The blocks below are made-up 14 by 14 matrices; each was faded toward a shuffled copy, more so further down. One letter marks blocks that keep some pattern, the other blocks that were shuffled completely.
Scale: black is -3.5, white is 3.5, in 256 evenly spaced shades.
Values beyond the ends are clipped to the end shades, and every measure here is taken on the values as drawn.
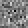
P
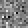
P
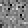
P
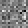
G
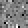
P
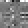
G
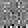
G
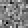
P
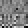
G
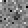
P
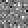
P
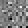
G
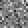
P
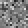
P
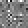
G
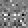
G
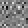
G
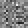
G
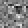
G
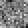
P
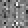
G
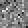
P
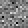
P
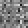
G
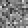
P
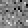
P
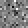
P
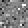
P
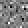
G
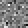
P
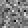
P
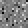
P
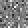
P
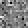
P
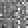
G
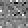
P
